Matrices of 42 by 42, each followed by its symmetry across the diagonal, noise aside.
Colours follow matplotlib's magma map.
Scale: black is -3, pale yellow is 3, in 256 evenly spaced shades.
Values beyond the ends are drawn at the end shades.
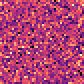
neither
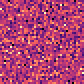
antisymmetric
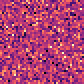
antisymmetric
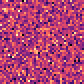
neither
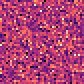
antisymmetric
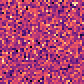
neither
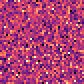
neither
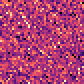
neither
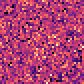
symmetric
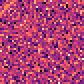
symmetric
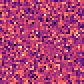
antisymmetric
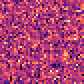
antisymmetric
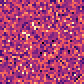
symmetric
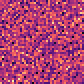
symmetric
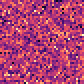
neither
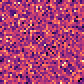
symmetric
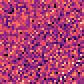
symmetric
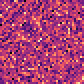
symmetric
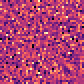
antisymmetric
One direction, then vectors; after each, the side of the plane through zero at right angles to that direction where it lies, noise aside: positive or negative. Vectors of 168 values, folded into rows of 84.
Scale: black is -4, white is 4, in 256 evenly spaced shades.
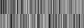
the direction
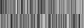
positive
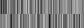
positive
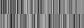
positive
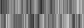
positive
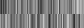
positive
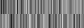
positive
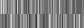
negative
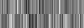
negative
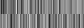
positive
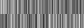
negative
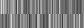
negative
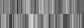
positive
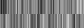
positive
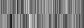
positive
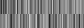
positive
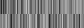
positive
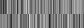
positive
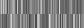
negative
